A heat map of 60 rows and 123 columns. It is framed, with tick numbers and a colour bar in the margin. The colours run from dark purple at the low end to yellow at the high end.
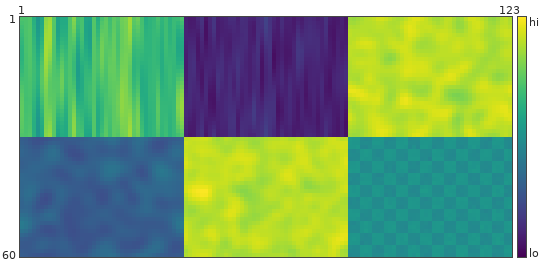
The table splits into 2 rows of 3 panels. Panel 1,1: high, streaked downward. Panel 1,2: very low, streaked downward, faint in contrast. Panel 1,3: very high, blotchy, faint in contrast. Panel 2,1: low, blotchy, faint in contrast. Panel 2,2: very high, blotchy, faint in contrast. Panel 2,3: middling, checkered, faint in contrast.
